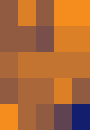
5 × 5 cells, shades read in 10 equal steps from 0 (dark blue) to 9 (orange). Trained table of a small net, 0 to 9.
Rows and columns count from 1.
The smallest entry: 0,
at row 5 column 5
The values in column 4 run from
3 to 9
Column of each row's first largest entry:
4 4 2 4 1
